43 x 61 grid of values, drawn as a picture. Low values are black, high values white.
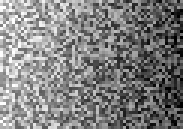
Average level on the scale: 50%. Slope: up to the left. Odd rows or columns: none.
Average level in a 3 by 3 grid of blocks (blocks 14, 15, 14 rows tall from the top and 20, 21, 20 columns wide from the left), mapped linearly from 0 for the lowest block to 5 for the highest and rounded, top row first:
530 | 520 | 420
